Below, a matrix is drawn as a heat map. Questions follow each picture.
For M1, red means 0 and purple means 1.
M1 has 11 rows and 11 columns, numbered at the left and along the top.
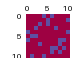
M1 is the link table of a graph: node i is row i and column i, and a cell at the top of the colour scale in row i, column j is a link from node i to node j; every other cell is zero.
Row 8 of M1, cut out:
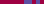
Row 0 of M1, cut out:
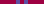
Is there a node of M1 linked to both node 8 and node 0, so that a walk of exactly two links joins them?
yes
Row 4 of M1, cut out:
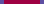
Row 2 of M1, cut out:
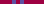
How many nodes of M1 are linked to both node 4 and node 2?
0
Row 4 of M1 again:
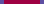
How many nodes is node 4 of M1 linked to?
2
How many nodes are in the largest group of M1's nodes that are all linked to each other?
3
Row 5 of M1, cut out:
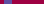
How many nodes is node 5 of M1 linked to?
2
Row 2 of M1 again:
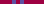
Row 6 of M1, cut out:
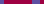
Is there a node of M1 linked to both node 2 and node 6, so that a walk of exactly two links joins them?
no
